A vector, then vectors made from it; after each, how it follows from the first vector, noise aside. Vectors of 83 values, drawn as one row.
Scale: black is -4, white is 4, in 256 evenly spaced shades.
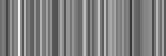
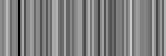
negated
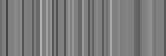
partly zeroed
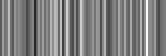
reversed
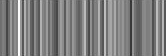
copied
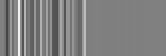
partly zeroed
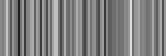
negated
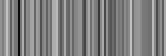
negated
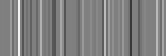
partly zeroed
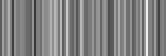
reversed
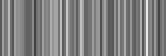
reversed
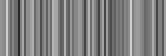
negated
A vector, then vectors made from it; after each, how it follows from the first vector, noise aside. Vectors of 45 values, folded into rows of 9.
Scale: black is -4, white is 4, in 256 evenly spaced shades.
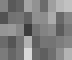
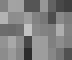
negated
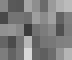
copied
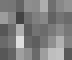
wrapped around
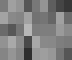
negated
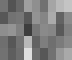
copied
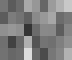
copied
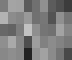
negated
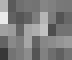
wrapped around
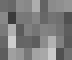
wrapped around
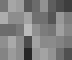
negated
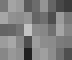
negated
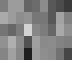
negated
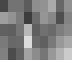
wrapped around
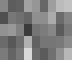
copied
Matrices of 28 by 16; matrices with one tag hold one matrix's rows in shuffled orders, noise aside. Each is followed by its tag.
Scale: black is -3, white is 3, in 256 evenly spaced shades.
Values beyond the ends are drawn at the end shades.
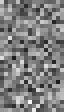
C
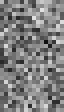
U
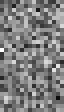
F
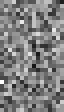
F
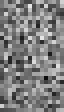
U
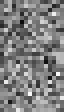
U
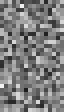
C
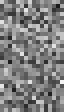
C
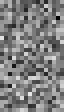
C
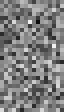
F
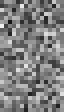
C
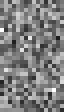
C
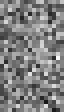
U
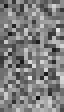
U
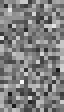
C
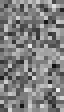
U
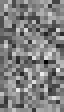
U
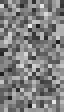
F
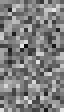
C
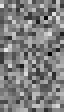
F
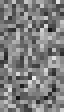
U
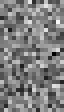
U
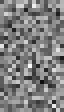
F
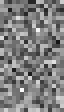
C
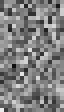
C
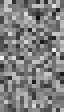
F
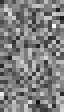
F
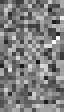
U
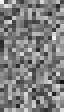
F
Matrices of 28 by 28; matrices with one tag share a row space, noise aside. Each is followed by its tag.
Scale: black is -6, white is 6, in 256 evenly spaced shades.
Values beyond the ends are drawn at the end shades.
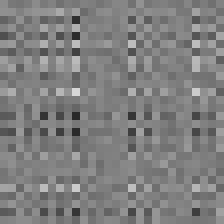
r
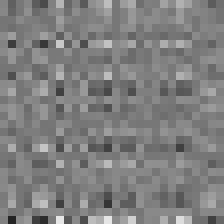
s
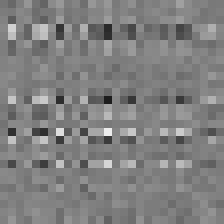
s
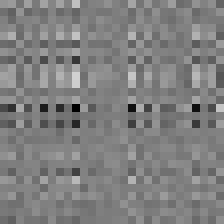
r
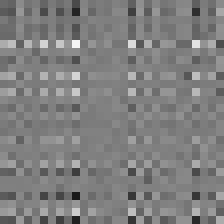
r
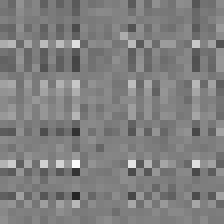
r
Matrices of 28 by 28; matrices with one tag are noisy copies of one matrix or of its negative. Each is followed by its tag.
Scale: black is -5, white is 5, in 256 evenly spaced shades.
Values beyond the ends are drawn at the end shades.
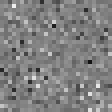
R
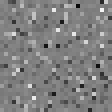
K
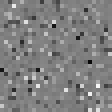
R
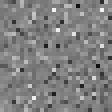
K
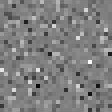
R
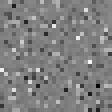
R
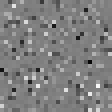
R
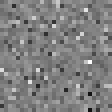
R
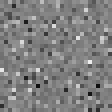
R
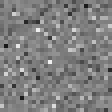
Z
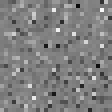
K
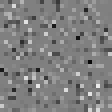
R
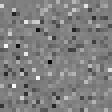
Z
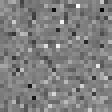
K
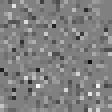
R
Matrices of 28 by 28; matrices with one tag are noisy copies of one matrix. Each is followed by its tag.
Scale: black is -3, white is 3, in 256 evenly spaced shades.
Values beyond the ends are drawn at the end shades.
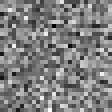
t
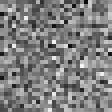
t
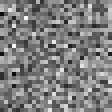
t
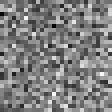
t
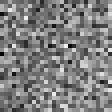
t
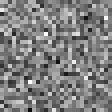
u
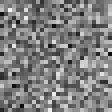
t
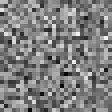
u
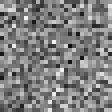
t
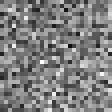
t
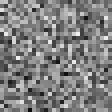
u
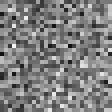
t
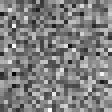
t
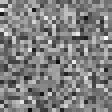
u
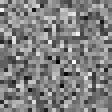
u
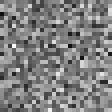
t
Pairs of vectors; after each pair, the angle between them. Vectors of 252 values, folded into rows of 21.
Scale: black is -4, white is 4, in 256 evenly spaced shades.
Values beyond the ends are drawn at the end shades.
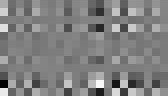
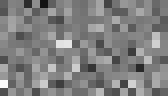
partly opposed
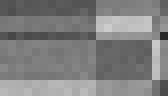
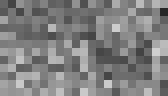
partly aligned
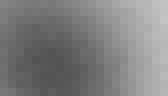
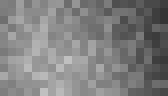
nearly opposite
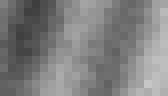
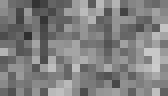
partly aligned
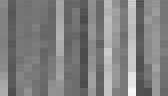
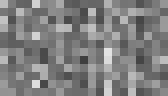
partly aligned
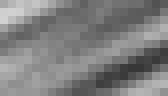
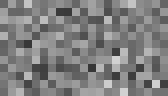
orthogonal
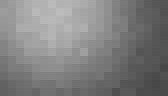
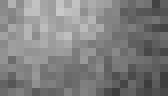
nearly parallel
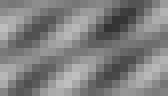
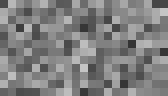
orthogonal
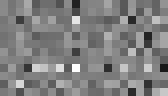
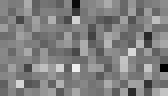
nearly parallel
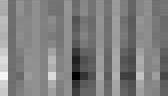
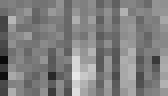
nearly opposite
